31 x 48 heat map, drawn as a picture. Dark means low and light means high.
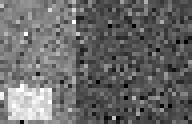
The bottom left is the ninth with the highest average. A vertical seam about 40% of the way across splits the table, and the left part is higher. There are no regular stripes. In the bottom left lies a patch that is higher than the rest.
